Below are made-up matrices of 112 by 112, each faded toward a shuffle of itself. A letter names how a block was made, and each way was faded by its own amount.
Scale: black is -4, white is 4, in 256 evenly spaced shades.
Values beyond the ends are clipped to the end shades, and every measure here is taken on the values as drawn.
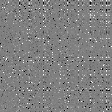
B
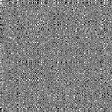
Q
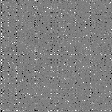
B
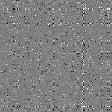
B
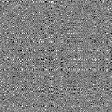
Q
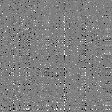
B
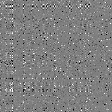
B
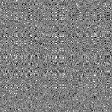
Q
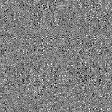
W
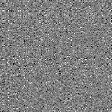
W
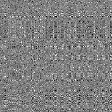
Q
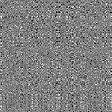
Q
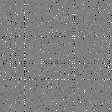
B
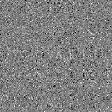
W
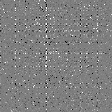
B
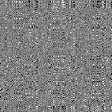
Q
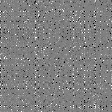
B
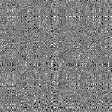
Q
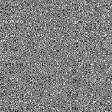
W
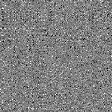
W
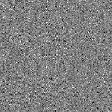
W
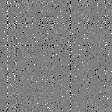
B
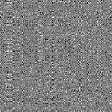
Q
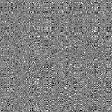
Q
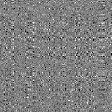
Q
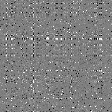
B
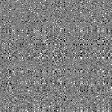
Q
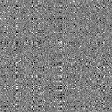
Q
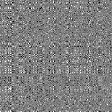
Q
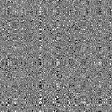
Q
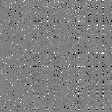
B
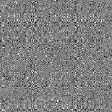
Q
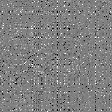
B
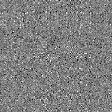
W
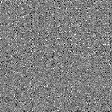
W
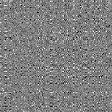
Q
